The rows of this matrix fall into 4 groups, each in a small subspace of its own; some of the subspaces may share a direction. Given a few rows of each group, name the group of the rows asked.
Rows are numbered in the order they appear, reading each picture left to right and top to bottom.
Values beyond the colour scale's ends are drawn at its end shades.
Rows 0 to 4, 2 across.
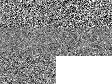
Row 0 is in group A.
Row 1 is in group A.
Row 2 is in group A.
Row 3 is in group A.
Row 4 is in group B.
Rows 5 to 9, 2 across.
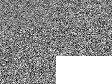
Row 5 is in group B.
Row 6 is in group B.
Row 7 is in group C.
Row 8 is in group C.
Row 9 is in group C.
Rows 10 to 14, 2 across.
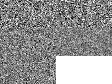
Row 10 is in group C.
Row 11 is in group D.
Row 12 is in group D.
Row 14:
C
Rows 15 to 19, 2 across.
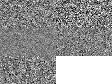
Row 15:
B
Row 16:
B
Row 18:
C
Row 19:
D
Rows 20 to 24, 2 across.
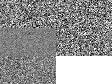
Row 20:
A
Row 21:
C
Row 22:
A
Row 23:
A
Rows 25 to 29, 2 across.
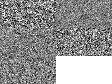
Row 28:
C
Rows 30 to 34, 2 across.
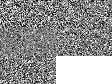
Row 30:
B
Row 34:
A
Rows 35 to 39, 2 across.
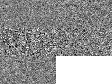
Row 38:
B
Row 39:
D
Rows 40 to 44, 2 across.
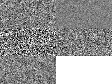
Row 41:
A
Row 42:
C
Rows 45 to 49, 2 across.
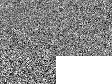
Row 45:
C
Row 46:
C
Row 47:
B
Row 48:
C
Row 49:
B
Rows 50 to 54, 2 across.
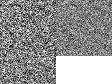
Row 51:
C
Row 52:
B
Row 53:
B
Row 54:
A
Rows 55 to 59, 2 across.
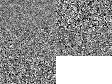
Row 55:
B
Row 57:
B
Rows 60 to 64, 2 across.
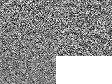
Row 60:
A
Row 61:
B
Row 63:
A
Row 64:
D
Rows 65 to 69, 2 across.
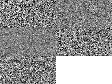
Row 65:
A
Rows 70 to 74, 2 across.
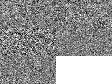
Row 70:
D
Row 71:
B
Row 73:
C
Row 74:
C
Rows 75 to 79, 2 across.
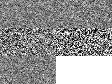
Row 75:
A
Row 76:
B
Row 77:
D
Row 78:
C
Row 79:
B
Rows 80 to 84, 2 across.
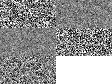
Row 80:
B
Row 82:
A
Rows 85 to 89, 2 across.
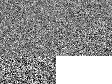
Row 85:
A
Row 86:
B
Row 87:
A
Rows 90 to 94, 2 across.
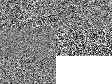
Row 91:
D
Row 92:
C
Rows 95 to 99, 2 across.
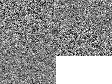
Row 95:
A
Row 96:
C
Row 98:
A
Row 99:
A
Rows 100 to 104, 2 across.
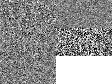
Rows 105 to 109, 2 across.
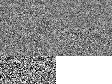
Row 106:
B
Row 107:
A
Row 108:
A
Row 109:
B
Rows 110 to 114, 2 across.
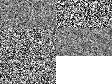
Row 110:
C
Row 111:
C
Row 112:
C
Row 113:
A
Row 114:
B
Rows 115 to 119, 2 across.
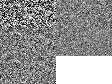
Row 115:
A
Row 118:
A
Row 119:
B
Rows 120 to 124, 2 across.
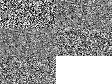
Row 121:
D
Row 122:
D
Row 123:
D
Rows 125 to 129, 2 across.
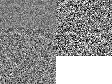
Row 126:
A
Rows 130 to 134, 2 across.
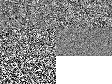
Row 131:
B
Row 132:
C
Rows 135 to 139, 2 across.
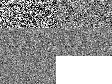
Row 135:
B
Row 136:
B
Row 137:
D
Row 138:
D
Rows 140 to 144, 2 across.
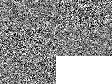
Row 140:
B
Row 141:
A
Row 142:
C
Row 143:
C
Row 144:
C
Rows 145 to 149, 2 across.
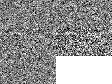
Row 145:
C
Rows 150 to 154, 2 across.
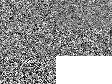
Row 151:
D
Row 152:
D
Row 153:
A
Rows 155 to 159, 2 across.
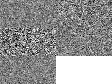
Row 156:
D
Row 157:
D
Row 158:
C
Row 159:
B
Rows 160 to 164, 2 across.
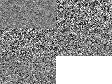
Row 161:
C
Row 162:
A
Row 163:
B
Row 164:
C
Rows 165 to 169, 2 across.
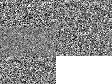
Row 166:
D
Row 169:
B
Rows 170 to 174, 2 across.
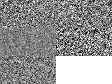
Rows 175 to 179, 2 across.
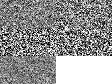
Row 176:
B
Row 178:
D
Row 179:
B
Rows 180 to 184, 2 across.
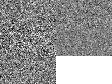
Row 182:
B
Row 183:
D
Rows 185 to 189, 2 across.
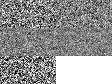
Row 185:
A
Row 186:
A
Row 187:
A
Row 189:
C
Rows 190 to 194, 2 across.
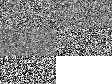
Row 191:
C
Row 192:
D
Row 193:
C
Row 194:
A
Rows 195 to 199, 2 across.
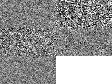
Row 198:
B
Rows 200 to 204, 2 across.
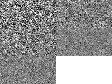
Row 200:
C
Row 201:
B
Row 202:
D
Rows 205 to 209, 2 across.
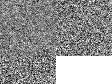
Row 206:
D
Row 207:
B
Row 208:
B
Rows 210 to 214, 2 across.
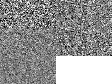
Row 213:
D
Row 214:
D
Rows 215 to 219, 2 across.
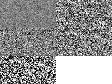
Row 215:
C
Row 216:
B
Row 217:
A
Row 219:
D
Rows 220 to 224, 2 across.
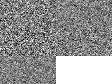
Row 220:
B
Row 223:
C
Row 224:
C
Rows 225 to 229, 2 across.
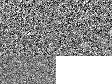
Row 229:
C
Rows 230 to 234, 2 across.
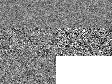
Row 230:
A
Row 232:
B
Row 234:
A
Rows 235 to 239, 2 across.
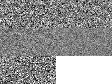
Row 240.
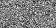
